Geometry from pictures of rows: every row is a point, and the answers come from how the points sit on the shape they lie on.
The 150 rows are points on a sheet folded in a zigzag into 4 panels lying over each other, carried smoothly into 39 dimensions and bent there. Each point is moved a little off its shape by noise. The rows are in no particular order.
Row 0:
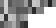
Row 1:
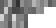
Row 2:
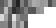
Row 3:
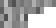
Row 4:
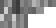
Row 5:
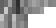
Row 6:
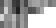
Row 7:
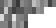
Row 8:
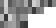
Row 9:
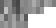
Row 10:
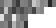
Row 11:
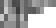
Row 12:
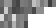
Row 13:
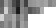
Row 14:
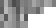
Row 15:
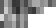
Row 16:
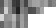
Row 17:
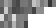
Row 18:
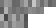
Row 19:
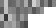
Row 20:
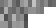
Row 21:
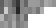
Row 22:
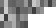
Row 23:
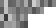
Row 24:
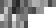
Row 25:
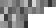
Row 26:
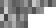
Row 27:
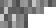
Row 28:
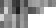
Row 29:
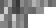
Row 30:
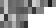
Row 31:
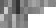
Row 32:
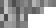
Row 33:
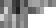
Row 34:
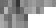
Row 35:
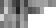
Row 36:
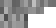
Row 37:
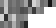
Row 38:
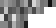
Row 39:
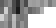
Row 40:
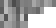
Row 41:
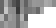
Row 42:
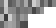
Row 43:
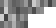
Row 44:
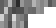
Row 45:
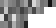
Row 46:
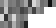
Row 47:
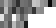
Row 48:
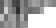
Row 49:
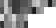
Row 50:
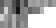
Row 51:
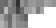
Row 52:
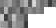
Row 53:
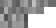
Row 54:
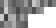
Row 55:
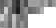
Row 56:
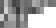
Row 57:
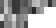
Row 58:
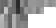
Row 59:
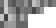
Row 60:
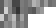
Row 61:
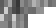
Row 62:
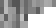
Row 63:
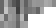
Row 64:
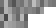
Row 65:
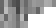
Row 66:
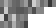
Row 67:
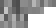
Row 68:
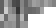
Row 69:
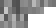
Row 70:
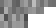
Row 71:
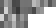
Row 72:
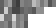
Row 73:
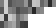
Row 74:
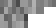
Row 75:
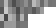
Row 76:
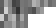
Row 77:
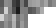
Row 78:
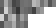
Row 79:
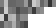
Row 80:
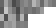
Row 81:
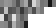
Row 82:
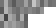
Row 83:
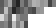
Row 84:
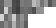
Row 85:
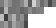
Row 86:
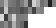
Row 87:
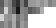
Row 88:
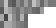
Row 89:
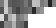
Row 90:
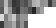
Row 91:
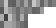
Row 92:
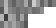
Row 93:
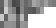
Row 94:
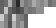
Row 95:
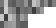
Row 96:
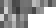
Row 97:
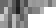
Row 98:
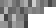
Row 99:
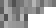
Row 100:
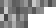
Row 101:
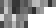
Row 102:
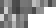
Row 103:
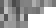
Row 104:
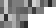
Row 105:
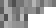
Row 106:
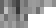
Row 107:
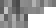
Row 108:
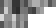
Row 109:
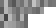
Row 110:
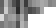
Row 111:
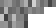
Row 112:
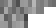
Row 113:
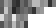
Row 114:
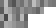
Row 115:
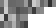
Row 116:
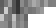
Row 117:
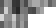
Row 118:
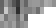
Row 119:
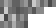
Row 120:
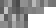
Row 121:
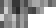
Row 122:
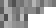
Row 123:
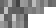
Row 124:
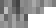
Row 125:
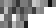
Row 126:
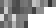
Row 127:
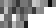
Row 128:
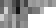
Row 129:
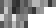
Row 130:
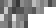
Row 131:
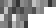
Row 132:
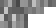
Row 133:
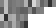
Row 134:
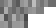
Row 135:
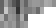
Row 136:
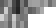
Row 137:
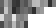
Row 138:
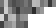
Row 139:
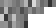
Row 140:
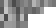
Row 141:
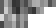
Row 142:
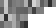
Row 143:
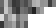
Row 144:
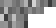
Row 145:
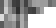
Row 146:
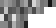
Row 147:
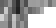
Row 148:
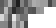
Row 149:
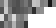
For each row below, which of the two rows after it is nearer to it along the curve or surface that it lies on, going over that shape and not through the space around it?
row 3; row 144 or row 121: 144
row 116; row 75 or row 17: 17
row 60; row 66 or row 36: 66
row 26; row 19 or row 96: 19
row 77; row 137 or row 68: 137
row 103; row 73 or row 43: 43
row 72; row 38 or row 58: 58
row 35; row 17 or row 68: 17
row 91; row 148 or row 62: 62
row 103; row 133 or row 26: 26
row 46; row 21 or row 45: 45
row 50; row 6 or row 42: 6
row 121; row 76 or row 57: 57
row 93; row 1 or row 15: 1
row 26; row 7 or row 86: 86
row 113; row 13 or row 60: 13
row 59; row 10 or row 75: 75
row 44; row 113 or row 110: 113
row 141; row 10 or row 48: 10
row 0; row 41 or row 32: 32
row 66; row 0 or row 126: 0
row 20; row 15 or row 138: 138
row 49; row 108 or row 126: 108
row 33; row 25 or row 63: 63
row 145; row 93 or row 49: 49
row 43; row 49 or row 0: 0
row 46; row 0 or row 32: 0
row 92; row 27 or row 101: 27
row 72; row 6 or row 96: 96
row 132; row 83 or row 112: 112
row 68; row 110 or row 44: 44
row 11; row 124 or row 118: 118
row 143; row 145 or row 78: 145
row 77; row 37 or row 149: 149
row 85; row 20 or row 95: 20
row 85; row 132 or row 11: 132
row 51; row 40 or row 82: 40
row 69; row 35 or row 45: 45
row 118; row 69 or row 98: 69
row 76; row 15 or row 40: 40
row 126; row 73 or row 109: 73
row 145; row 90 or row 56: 90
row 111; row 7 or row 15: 7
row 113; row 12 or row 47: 47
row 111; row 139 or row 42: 139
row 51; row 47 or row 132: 132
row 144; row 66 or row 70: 70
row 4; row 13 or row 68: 68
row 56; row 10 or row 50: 10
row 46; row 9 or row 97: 9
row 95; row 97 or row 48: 48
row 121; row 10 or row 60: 10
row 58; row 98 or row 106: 106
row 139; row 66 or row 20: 20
